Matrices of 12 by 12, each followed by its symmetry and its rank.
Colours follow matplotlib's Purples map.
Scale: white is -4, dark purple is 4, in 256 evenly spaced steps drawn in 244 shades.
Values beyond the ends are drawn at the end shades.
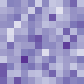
neither, full rank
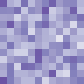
neither, full rank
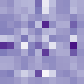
antisymmetric, rank two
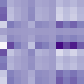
neither, rank one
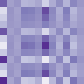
neither, rank one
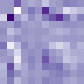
antisymmetric, rank two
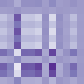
neither, rank one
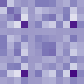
symmetric, rank two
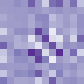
antisymmetric, rank two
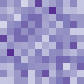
symmetric, full rank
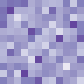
symmetric, full rank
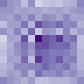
symmetric, rank two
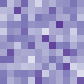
neither, full rank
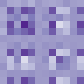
symmetric, rank two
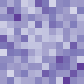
symmetric, full rank
